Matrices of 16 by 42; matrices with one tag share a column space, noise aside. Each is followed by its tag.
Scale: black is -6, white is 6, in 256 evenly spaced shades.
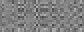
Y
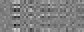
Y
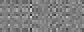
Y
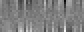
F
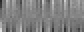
F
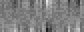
F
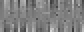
F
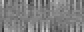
F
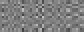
Y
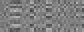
Y
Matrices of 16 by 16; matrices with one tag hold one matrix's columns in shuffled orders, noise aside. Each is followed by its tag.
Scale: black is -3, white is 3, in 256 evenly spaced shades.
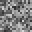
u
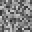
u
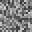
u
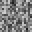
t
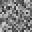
u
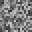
u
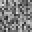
t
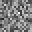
u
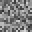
u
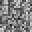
t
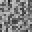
t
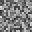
u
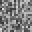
t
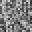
t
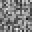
t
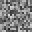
u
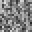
t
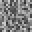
t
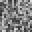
t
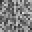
t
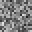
u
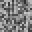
t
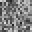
t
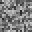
u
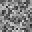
u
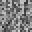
t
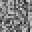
t
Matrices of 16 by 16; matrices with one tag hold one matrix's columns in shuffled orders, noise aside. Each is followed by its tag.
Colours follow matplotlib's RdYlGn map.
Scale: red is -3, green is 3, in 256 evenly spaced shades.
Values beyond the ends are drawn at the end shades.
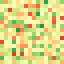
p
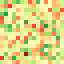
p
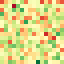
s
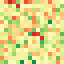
s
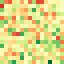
s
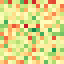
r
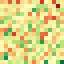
s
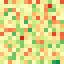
s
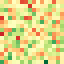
s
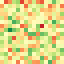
r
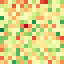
r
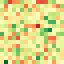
r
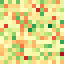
p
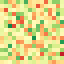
p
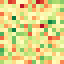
r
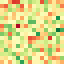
r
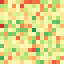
r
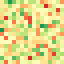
p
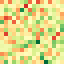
s
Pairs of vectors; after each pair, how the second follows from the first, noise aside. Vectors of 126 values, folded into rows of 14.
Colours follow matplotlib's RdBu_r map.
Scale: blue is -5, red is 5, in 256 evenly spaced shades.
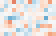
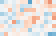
wrapped around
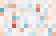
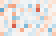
copied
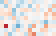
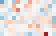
wrapped around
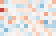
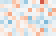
wrapped around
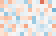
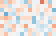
copied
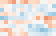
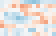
wrapped around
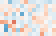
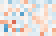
copied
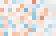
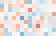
wrapped around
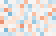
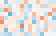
copied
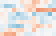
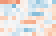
wrapped around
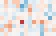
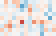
copied
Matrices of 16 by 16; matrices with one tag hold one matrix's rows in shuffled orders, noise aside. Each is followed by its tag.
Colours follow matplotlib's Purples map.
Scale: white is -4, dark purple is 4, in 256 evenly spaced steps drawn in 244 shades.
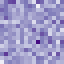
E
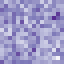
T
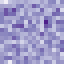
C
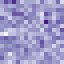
C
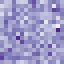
T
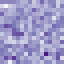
C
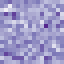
C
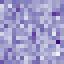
T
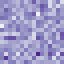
E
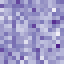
T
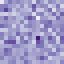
E
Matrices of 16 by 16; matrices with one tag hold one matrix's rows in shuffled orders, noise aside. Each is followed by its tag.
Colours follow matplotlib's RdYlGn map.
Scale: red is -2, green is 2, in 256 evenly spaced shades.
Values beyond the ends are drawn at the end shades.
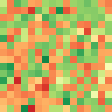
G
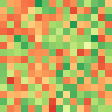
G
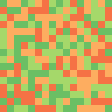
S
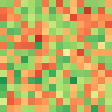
S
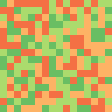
S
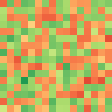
S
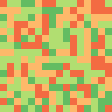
S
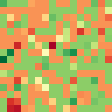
G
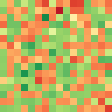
S
